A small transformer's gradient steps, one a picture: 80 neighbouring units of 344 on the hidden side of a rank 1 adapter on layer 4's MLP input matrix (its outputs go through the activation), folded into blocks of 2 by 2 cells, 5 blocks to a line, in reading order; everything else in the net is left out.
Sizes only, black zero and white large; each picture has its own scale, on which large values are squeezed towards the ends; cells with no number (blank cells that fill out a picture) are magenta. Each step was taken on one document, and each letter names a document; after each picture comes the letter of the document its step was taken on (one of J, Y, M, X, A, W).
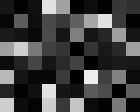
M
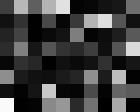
M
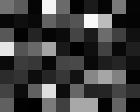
M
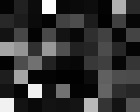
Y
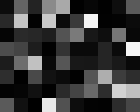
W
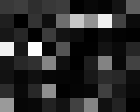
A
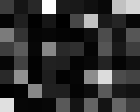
Y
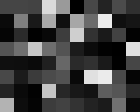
M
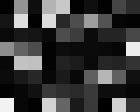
W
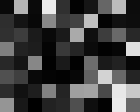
W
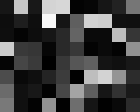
W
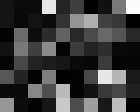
Y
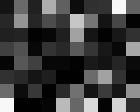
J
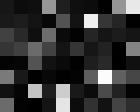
Y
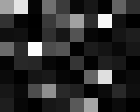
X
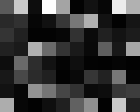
J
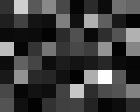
J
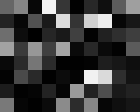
J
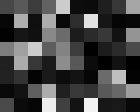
M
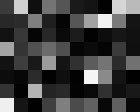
A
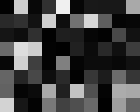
W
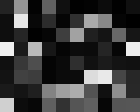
W
